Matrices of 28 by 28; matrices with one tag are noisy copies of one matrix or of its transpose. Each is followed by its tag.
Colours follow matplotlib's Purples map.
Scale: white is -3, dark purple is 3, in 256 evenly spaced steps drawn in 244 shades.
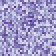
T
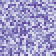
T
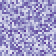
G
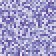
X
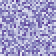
X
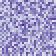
X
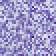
G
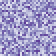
X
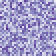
X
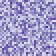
X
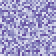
X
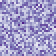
G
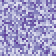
T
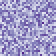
X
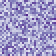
X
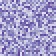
X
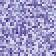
T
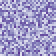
X
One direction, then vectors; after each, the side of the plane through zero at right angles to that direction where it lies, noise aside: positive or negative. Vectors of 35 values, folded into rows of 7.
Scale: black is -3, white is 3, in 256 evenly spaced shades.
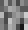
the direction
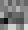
positive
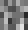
negative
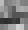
negative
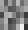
negative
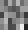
negative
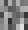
negative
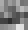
negative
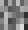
negative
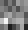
negative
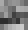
negative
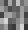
negative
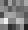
negative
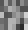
positive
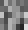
positive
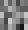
positive
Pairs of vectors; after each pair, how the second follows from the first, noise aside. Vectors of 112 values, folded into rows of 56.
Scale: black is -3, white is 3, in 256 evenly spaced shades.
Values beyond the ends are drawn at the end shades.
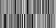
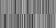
shrunk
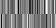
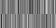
shrunk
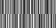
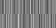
shrunk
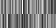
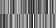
reversed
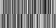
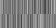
shrunk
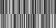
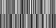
reversed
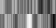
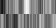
reversed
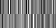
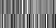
reversed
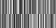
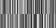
reversed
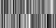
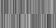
shrunk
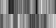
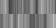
shrunk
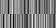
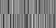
shrunk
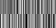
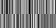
reversed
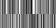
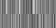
shrunk
